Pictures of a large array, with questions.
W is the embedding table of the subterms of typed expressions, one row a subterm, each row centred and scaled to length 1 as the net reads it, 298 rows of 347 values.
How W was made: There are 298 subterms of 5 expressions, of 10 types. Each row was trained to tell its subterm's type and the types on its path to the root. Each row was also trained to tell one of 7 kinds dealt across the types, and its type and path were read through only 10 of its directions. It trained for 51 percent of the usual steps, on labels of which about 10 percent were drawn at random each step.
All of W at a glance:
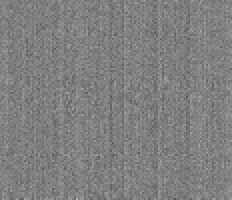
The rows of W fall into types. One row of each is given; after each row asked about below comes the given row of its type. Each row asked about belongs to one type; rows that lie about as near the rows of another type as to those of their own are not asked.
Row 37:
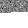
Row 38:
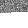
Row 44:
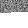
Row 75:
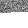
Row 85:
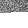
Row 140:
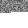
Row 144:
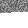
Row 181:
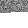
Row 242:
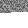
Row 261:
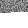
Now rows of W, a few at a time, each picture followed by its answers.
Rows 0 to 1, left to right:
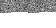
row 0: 38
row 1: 38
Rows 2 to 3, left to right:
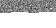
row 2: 37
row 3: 44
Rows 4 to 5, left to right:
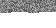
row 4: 261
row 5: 38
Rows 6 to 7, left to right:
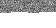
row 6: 140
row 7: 38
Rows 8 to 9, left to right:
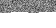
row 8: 181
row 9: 85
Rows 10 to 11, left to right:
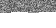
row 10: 140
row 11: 37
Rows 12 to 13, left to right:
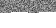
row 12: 140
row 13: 140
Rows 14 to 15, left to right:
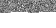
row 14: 44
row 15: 181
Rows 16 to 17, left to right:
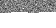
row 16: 38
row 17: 75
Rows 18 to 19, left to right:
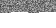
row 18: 144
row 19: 261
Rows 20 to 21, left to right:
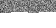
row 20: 38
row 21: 181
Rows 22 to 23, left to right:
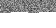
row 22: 181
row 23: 44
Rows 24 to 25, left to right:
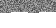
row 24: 140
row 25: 140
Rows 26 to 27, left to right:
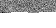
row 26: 44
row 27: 37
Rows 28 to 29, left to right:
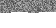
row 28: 242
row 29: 181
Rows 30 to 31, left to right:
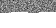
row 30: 38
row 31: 140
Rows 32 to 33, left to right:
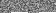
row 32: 242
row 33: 75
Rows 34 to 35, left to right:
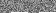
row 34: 140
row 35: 181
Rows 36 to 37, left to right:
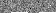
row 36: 44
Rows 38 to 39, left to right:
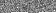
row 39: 37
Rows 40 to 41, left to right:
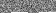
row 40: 242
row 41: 37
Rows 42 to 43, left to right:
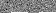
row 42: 44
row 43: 37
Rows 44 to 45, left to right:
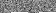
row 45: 261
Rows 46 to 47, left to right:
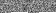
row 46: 38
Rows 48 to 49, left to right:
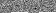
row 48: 144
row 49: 85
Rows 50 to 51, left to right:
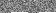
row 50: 242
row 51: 261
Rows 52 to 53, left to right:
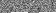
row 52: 37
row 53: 144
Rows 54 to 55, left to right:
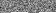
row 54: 37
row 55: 261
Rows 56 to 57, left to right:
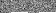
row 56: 38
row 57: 140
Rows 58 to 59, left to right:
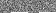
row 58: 181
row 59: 242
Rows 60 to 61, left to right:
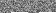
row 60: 242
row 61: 261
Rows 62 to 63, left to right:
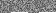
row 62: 181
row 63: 37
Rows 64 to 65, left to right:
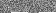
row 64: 242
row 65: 85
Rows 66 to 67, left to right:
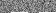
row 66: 181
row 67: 261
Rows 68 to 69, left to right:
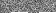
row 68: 144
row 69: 242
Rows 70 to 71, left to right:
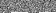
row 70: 242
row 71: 261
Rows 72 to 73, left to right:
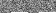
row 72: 44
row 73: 37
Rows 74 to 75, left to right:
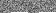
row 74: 75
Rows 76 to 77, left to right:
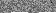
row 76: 181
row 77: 261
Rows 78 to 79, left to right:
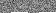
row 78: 181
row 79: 181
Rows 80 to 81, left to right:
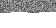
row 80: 44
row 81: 261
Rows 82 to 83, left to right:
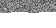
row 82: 242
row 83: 44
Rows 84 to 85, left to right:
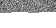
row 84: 38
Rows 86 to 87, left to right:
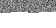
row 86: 85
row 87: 37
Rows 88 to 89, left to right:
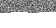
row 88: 144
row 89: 38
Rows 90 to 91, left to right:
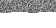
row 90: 181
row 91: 261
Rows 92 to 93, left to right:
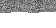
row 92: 140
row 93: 75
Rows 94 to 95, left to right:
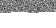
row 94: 85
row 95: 181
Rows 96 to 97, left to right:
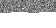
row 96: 261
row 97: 44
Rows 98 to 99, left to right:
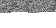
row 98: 144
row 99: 38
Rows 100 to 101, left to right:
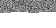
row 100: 75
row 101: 44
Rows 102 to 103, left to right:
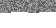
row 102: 140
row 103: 261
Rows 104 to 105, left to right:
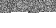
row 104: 181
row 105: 38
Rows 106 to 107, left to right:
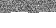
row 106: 85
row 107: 242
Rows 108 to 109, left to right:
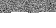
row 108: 140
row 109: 75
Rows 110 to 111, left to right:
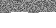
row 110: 140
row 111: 85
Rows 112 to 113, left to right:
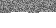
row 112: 181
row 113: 144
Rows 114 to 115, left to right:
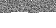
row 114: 38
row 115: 44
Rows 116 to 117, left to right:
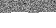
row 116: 75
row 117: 85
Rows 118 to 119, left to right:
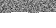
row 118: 38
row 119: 261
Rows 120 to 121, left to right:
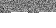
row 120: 242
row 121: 140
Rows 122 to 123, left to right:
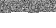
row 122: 261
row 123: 181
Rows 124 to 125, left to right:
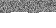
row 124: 181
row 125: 75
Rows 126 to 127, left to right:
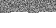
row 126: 144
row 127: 37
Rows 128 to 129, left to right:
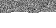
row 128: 75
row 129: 37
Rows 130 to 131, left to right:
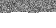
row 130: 181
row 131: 37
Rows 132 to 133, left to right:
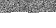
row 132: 85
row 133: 144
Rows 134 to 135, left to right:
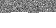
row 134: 181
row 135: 261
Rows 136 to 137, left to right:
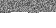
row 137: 140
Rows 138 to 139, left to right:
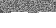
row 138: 144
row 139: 140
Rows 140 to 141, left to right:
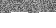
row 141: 44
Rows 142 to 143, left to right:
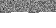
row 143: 261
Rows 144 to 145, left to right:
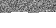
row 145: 144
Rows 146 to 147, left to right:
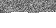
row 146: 44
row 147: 144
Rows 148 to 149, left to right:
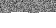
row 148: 261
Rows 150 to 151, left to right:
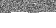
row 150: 242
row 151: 75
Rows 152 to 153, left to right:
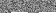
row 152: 242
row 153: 75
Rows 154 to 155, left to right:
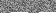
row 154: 75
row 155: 181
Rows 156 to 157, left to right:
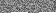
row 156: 181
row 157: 38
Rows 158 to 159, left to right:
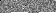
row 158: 38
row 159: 37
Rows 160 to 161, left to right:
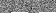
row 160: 75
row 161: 44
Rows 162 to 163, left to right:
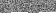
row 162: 44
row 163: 144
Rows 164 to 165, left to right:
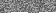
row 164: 44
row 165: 144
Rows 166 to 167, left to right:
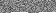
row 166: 85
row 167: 85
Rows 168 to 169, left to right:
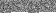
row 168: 181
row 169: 181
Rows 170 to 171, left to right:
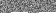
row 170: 140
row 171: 75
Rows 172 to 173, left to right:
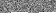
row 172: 242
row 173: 85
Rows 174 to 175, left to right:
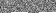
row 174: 181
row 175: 85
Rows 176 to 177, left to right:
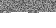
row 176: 75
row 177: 140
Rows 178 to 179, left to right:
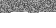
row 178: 37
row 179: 181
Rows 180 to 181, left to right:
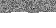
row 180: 38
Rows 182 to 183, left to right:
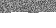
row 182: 242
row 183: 181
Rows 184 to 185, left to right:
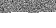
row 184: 242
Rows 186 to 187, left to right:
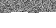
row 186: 144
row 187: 140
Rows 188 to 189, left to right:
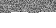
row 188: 242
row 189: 37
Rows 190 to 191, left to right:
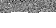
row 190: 44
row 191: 144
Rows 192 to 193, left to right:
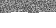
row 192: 144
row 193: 242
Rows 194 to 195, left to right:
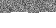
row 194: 181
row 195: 140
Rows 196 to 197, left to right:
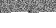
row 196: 38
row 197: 44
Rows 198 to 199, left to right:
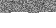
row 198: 75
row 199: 144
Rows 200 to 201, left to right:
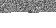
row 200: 44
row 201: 261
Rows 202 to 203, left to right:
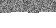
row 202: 38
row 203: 140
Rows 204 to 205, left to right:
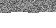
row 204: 261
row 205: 144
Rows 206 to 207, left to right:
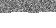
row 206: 144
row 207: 242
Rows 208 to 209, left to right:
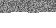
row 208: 181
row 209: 140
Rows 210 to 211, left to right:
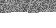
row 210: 38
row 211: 144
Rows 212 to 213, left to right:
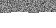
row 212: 38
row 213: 261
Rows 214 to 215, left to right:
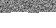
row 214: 37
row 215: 140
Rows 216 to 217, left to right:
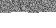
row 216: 75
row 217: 242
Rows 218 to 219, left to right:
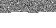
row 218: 242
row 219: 181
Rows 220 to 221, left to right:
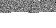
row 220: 242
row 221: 44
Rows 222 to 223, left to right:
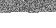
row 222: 85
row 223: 37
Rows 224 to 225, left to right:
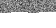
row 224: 242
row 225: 38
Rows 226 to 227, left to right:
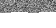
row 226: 144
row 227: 37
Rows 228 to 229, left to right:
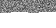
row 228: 37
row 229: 85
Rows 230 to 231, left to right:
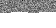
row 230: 140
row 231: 242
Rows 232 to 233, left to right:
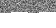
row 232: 242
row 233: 242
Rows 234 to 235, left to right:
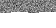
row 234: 44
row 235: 261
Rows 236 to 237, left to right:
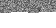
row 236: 44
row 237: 37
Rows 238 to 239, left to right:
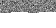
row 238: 261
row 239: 261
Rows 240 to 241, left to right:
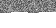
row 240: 44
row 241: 38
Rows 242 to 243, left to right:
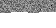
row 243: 38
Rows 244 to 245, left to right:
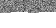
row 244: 85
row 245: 75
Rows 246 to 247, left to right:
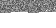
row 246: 85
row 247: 144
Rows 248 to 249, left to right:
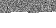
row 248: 85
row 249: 38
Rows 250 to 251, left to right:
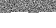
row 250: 85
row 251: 37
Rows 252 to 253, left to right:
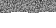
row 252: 44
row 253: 75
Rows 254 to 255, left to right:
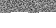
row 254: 85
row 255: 242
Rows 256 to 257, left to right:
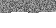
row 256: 261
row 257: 37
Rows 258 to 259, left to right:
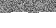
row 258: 181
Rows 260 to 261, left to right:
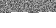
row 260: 140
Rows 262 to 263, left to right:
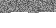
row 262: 85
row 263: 75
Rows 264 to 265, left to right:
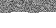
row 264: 181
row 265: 181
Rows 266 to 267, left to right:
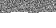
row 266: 37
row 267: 37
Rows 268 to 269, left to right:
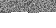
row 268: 261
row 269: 38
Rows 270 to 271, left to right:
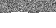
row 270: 38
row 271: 261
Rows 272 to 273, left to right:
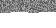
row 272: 75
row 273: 85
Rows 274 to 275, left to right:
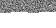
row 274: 85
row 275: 75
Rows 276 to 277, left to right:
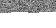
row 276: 75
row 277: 144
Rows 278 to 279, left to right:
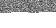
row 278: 44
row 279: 242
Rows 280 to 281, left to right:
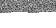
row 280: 38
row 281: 144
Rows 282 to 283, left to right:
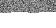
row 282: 242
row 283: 75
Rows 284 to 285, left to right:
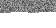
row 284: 181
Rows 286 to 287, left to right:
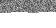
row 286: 38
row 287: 75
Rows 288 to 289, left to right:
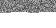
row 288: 37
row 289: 181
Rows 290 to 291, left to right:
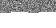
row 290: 140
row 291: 37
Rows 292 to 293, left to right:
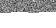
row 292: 261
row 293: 37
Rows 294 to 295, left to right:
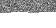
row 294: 144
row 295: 85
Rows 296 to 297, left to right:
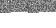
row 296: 38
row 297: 144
